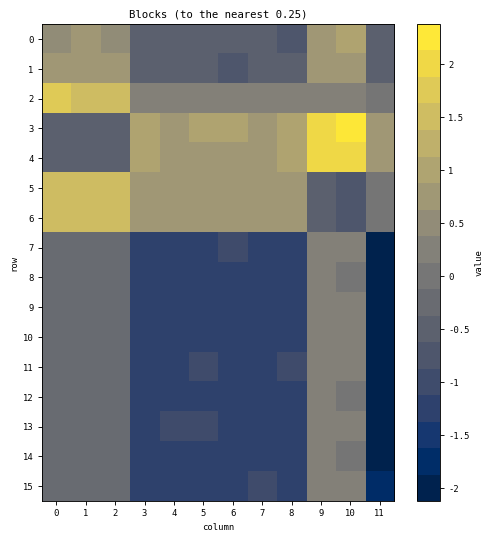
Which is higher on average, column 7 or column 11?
column 7
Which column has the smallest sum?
11
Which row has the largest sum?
3
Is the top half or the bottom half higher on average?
top
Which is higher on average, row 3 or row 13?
row 3
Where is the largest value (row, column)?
3 10
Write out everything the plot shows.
Title: Blocks (to the nearest 0.25)
x-axis: column, ticks 0 1 2 3 4 5 6 7 8 9 10 11
y-axis: row, ticks 0 1 2 3 4 5 6 7 8 9 10 11 12 13 14 15 (0 at the top)
Colour bar: value, ticks -2 -1.5 -1 -0.5 0 0.5 1 1.5 2
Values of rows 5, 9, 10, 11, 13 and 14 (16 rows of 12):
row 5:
1.5 1.5 1.5 0.75 0.75 0.75 0.75 0.75 0.75 -0.5 -0.75 0
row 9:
-0.25 -0.25 -0.25 -1.25 -1.25 -1.25 -1.25 -1.25 -1.25 0.25 0.25 -2
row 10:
-0.25 -0.25 -0.25 -1.25 -1.25 -1.25 -1.25 -1.25 -1.25 0.25 0.25 -2
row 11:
-0.25 -0.25 -0.25 -1.25 -1.25 -1 -1.25 -1.25 -1 0.25 0.25 -2
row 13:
-0.25 -0.25 -0.25 -1.25 -1 -1 -1.25 -1.25 -1.25 0.25 0.25 -2
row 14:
-0.25 -0.25 -0.25 -1.25 -1.25 -1.25 -1.25 -1.25 -1.25 0.25 0 -2
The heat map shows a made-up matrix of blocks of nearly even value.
